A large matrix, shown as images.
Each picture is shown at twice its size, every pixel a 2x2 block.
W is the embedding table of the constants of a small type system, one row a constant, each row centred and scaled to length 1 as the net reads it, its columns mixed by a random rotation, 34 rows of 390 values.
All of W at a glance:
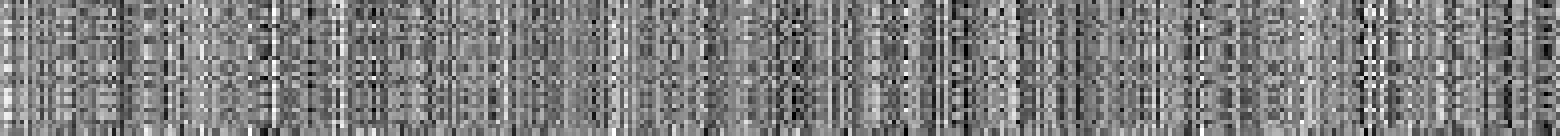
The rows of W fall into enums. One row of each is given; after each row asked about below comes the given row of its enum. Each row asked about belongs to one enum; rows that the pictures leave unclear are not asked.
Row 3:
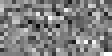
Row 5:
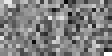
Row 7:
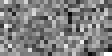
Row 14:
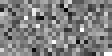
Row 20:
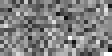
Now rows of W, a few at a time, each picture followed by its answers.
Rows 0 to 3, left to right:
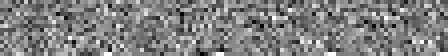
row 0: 20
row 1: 7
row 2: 3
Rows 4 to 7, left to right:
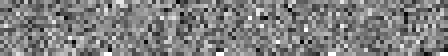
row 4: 20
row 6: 14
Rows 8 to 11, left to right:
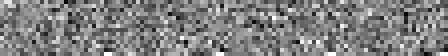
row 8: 5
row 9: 20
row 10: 3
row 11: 7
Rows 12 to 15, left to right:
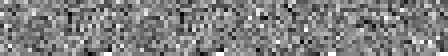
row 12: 7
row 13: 7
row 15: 3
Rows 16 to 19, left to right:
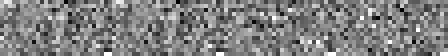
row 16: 5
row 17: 5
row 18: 3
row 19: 14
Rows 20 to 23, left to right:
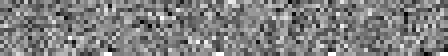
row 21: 3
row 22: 5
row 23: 7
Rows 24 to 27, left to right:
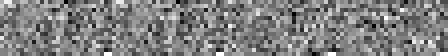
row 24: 5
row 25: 5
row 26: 7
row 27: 3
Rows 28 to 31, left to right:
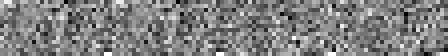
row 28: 5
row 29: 5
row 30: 20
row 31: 7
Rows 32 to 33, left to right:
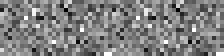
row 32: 14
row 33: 14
